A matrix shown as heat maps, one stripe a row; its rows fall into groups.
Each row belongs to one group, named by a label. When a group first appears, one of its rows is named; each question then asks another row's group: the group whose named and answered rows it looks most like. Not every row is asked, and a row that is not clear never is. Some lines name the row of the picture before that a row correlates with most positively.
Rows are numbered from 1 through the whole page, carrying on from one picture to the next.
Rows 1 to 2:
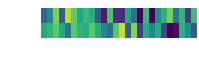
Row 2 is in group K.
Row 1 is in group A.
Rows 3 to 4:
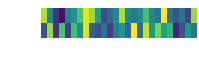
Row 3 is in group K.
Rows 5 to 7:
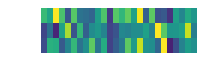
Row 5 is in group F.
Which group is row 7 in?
F
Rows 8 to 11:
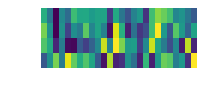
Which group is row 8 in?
K
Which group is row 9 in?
K
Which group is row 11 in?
A
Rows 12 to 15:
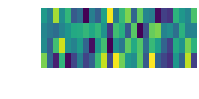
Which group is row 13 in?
K
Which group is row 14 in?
F
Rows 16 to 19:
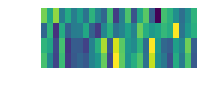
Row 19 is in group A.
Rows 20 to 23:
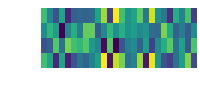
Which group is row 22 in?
A
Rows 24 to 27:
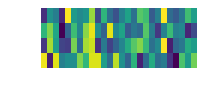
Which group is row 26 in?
F
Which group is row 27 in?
K
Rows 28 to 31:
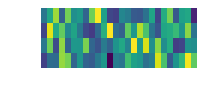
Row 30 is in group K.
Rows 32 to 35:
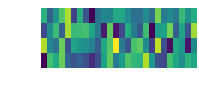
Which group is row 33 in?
A
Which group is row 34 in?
K
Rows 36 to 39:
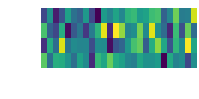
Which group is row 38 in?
F
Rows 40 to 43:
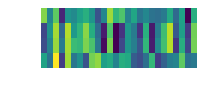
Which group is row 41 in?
A
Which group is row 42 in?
A
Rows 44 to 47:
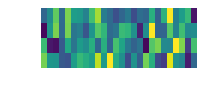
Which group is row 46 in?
K
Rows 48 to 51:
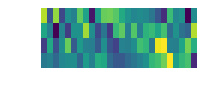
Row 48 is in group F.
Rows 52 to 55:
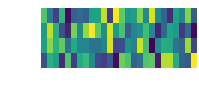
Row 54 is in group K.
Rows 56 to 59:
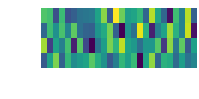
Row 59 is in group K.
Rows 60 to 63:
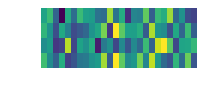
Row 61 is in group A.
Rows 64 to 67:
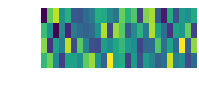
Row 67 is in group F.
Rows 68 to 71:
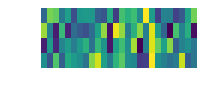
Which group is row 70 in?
K
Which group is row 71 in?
K
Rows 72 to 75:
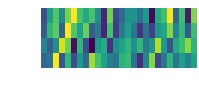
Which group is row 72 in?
A
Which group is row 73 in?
A
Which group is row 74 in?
F
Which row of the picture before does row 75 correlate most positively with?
71
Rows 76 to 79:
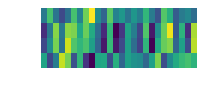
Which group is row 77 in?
A
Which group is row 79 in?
F
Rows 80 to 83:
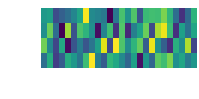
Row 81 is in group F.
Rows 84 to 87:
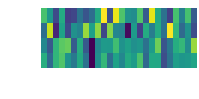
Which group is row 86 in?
F
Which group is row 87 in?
F
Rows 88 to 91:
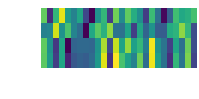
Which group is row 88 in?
F
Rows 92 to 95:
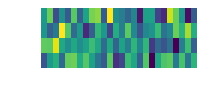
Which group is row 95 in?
A
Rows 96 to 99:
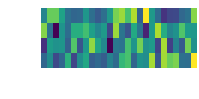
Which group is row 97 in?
K
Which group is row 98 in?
F
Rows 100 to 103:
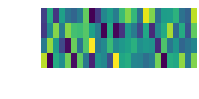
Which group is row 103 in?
F
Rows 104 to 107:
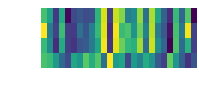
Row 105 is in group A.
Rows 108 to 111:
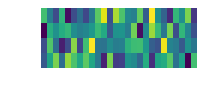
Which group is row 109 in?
K
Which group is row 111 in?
A
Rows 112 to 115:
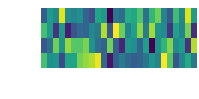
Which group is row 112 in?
F
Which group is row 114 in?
A
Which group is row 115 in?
K
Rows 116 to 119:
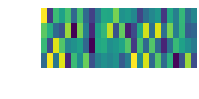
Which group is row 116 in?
F
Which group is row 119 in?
K
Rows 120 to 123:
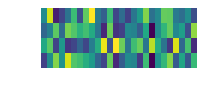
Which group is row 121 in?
A
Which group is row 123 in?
A
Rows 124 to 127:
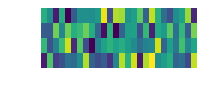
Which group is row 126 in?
F
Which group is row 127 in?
K
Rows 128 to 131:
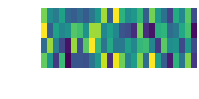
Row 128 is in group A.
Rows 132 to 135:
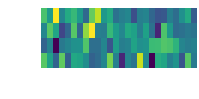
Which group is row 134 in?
K
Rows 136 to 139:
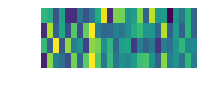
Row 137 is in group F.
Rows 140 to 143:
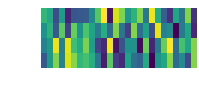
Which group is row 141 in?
K
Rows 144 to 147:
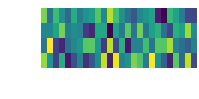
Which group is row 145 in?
F
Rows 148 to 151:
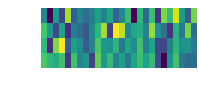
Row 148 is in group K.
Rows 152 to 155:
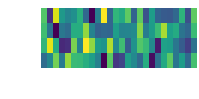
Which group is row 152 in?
F
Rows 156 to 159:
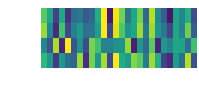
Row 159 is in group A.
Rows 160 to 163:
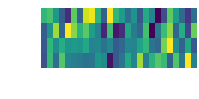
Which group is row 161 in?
A
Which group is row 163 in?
F
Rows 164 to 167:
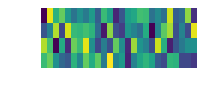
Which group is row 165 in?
A
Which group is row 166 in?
K
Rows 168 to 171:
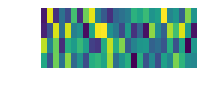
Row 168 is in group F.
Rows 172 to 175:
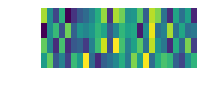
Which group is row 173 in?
K
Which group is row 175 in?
K
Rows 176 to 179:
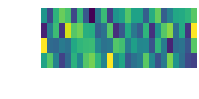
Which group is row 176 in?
F
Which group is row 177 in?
A
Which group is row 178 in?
K
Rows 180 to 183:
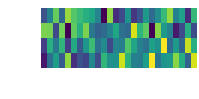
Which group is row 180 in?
A
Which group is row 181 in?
K
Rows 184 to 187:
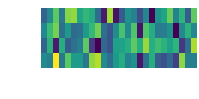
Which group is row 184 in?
A
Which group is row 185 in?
K
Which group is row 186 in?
K
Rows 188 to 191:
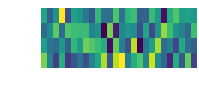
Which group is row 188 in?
F
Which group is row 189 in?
A
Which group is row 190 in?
K
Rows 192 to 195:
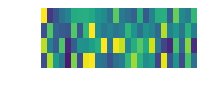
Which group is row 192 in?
K
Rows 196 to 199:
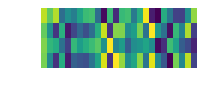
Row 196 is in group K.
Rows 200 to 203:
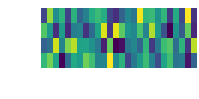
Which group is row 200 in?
F
